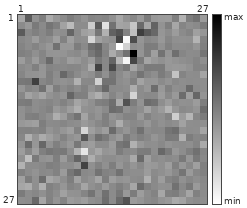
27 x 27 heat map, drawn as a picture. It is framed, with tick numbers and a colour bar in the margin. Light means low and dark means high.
Neither half mirrors the other. A few values lie far out on both sides of the bulk. In the top middle lies a patch that is rougher than the rest. Values change most from cell to cell in the top middle. The texture is fine-grained noise.
